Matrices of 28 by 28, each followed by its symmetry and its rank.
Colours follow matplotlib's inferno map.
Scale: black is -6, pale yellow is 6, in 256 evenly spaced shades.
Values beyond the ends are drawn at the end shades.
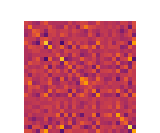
symmetric, rank five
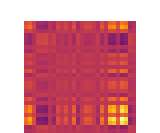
symmetric, rank one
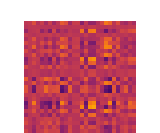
antisymmetric, rank two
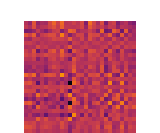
neither, rank three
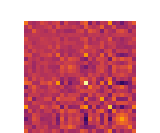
symmetric, rank three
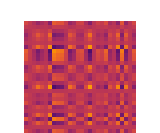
symmetric, rank one
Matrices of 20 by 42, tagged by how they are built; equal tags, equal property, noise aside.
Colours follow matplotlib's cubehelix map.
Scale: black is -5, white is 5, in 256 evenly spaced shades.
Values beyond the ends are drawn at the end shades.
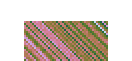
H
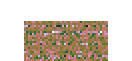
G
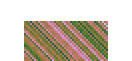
H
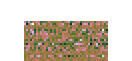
G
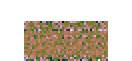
G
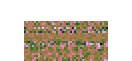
G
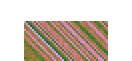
H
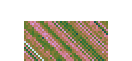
H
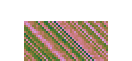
H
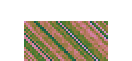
H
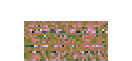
G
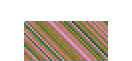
H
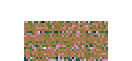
G
